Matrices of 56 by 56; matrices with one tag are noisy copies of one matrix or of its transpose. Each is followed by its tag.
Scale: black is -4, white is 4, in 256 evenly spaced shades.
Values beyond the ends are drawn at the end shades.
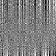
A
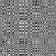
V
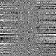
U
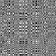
V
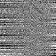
A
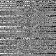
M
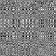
V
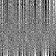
A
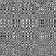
V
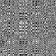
V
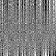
A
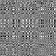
V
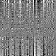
U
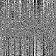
U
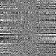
U
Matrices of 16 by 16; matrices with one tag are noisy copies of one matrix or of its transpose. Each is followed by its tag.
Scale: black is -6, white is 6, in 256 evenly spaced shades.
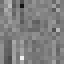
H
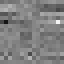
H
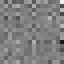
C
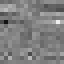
H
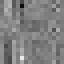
H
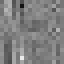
H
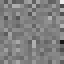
C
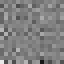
C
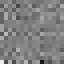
C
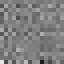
C
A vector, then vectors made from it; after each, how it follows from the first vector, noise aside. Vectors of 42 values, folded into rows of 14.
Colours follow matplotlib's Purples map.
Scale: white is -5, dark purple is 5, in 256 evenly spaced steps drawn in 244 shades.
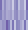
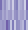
copied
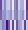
scaled up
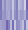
copied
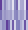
scaled up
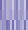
copied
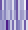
scaled up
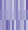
copied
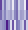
scaled up
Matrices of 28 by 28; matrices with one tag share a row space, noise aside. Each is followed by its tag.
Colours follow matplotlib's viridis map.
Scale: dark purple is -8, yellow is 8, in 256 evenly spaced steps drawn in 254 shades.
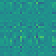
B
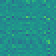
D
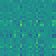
B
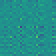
B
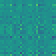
B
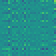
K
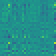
K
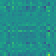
D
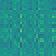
B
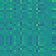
B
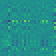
K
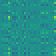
K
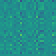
B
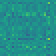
D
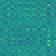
D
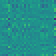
K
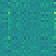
K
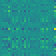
K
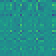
B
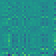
K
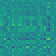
D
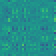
K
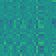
B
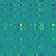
B
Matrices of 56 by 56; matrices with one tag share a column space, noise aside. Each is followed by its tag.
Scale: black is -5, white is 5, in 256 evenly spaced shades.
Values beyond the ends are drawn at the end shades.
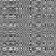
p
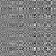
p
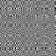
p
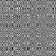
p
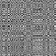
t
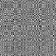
t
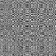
t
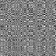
t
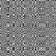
p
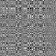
p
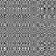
p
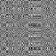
p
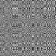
p
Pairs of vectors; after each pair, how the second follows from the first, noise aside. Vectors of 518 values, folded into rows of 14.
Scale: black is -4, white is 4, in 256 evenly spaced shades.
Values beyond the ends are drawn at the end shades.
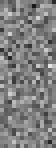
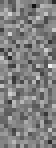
copied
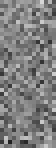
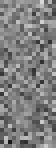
copied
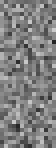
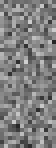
copied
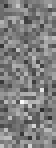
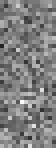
copied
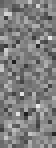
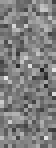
shuffled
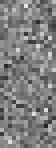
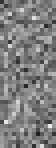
shuffled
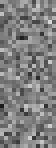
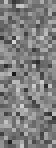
shuffled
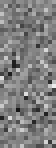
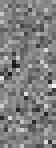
copied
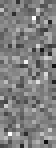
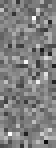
copied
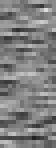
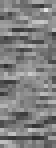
copied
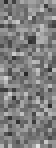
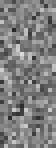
shuffled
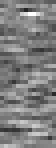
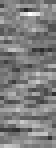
copied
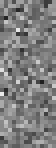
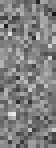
shuffled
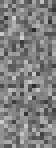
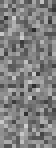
copied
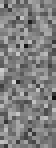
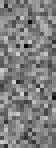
copied
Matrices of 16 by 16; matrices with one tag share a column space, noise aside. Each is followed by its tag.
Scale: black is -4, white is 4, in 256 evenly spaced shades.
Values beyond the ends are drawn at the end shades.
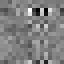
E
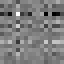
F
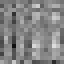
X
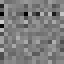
F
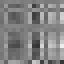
X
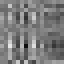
X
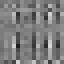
X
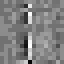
X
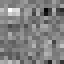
E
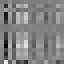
X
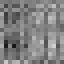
X
